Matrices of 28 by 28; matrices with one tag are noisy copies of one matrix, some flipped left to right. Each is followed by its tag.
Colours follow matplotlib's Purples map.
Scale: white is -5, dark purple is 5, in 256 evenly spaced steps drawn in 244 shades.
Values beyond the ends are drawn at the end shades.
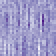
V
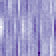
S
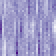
S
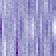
S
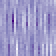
V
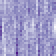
S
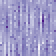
V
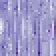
S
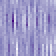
V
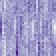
S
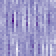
V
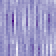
V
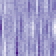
S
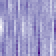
S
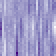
S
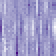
S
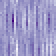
V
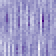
V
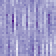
V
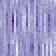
V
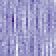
V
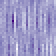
V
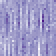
V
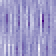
V
